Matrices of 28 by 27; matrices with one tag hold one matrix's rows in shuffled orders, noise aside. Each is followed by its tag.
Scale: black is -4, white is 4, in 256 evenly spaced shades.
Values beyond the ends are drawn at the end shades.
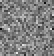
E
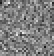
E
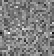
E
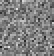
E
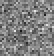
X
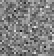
X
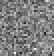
X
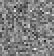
X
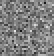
X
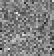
E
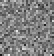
E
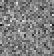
E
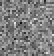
X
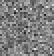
X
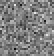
X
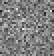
E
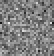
E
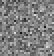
X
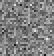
X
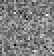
X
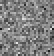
E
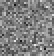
X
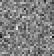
E
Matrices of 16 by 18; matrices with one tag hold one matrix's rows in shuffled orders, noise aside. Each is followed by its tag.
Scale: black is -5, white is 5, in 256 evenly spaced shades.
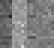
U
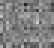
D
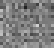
D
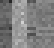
U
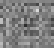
D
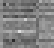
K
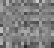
D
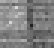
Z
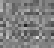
D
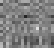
D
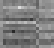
K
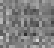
D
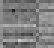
K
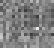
D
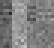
U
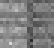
Z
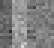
U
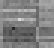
K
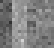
U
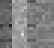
U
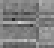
K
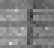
Z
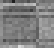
K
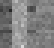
U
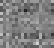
D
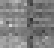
Z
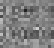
D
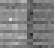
Z
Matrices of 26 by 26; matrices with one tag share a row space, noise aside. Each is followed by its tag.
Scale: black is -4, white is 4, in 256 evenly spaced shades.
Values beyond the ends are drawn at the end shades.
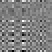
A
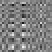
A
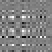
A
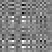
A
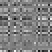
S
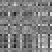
S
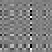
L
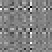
L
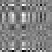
A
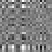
A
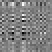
A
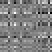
S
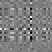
L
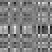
S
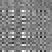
A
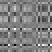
S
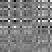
S
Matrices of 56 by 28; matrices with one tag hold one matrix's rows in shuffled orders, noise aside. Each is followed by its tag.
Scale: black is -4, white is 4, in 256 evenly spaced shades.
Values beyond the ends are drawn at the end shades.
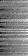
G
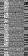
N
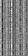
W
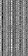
W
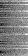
G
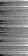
G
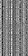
W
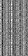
W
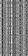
W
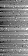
G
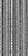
W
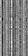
W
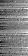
G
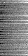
G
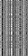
W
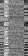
N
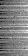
G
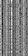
W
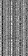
W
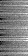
G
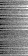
G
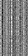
W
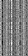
W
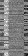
N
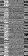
N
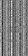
W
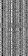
W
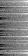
G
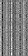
W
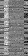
N
